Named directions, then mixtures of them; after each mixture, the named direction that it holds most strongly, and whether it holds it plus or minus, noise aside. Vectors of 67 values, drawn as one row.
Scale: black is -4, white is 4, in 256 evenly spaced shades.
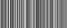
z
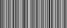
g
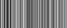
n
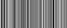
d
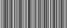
g, minus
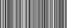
d, minus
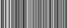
n, minus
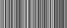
g, minus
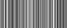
n, minus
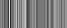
z, plus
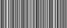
z, plus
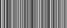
n, plus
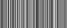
z, plus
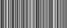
z, plus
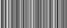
n, minus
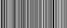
d, plus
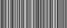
z, plus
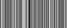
g, minus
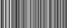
n, minus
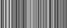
n, minus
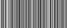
n, minus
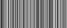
z, plus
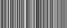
z, plus
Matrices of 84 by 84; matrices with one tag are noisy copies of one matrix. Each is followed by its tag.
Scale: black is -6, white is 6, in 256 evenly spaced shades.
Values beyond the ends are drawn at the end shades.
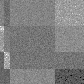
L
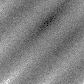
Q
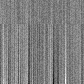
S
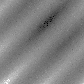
Q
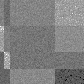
L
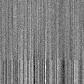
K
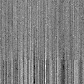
K
